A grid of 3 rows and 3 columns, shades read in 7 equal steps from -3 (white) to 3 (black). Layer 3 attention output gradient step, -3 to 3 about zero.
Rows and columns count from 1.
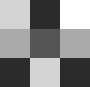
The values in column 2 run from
-2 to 2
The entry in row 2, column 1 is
-1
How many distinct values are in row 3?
2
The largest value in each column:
2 2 2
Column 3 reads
-3 -1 2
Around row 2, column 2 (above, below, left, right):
2 -2 -1 -1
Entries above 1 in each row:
1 0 2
